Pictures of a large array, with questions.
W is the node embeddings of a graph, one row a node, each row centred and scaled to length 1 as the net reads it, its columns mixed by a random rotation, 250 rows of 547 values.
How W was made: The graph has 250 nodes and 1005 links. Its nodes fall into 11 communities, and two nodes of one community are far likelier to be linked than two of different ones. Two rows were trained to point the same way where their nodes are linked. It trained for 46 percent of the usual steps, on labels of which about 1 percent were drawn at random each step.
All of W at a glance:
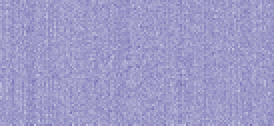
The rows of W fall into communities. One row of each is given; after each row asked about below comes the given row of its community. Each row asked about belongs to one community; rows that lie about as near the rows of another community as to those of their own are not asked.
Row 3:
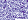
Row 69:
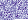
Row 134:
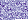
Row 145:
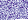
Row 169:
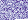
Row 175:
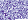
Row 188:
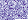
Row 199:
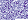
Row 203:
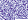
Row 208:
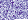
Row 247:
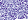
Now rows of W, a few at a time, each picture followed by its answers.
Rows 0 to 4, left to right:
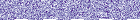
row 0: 247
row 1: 199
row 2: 169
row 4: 169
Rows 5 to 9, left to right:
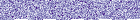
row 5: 175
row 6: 3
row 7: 247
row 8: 199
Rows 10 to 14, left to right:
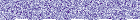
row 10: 208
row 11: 69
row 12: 3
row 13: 69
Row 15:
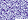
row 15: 208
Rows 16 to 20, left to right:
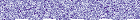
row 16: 169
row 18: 3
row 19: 145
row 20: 134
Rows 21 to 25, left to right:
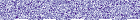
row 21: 69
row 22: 203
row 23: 175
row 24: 169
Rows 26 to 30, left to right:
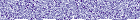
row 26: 247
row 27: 3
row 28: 247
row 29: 208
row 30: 203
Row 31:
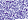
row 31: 175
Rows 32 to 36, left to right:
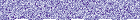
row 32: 247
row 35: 188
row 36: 175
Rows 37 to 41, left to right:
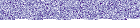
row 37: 175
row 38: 199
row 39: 169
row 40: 69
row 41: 199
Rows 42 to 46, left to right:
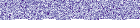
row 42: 69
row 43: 208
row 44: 188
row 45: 203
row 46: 69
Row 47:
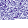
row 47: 3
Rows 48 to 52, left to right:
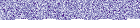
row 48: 208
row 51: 247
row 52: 208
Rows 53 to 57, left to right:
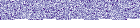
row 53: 175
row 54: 169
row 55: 175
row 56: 188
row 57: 3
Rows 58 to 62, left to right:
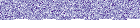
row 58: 175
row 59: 3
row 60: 134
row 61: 203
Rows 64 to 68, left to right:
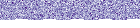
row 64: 69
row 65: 199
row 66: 247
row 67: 247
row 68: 175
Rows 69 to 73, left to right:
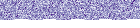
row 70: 169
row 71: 69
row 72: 134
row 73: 3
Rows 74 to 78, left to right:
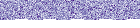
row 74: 175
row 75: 203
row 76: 175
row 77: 203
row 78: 208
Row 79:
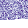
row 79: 247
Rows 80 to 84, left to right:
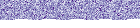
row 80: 203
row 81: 69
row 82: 69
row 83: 169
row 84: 247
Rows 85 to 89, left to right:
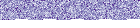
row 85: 169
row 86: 3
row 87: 247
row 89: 199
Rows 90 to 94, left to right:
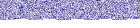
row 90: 145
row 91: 188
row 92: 203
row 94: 134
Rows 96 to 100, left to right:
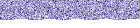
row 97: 145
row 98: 208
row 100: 203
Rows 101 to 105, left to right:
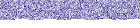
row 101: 199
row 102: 208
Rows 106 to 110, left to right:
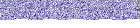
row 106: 247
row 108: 69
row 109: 169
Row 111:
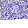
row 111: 247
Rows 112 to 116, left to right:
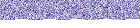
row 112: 203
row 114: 208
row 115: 145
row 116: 203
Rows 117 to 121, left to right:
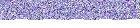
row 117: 208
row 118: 69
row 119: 203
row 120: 208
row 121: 145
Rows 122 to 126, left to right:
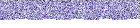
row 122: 175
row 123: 3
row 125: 199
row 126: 175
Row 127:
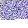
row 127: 208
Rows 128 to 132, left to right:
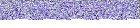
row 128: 175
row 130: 199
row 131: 208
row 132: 134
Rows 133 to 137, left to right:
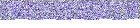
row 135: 203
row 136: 199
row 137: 175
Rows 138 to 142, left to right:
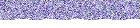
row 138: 3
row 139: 208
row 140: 199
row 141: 247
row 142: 247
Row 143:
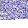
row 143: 134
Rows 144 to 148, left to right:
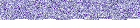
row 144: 169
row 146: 188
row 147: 134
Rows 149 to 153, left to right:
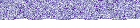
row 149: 145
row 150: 188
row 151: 188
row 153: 188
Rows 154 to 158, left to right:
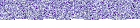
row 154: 134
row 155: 199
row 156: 199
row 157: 247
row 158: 69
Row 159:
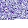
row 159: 3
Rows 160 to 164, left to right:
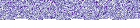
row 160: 199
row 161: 203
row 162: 199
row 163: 175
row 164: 169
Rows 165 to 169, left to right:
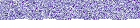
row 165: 175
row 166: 208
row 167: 134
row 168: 175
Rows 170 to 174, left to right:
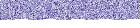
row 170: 175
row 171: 145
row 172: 203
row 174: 69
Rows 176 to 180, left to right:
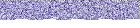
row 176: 188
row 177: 169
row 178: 134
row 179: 188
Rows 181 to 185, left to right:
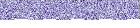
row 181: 3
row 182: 208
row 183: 134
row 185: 208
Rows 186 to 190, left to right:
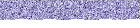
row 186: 145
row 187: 203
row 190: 203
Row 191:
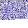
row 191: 169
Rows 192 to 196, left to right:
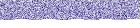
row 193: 134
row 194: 208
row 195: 203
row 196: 175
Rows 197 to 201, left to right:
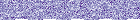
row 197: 134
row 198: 203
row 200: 145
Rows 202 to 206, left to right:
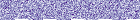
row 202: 199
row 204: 199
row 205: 69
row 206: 188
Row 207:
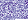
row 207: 134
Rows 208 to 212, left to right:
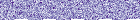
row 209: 69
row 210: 203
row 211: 247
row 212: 145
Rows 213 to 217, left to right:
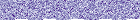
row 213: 199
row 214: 199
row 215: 188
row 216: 199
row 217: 145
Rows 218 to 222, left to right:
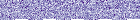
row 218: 69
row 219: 175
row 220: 203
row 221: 69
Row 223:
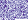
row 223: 3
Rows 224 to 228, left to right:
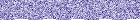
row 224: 188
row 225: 188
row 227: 199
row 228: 169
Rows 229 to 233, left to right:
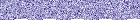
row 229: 247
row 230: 3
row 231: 188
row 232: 203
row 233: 69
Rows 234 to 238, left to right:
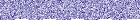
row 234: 175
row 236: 208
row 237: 145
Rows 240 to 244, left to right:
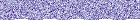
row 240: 169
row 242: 208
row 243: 3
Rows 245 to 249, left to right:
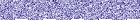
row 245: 203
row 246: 134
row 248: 203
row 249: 134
